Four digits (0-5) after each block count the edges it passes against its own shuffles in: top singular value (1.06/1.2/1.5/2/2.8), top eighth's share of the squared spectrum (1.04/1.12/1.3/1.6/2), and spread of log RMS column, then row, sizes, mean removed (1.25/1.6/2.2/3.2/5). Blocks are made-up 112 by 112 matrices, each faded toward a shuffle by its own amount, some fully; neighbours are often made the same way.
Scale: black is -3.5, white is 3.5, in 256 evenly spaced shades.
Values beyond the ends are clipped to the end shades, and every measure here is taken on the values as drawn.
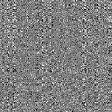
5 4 3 3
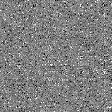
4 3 2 1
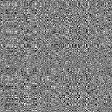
5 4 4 3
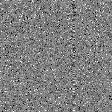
3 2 1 1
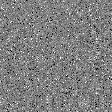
3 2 1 1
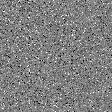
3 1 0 0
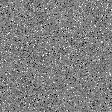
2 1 0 0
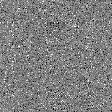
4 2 1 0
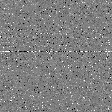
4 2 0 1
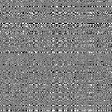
5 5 3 4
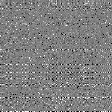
5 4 2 3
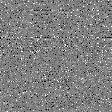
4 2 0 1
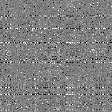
5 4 2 3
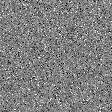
2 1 0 0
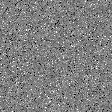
0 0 0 0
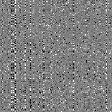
5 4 3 2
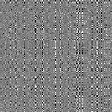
5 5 4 3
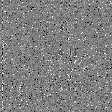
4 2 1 0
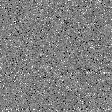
3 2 0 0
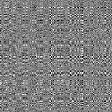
5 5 4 4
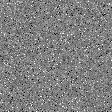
0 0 0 0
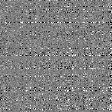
2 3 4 4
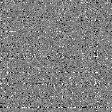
2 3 3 3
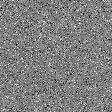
0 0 0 0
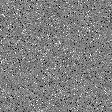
0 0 0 0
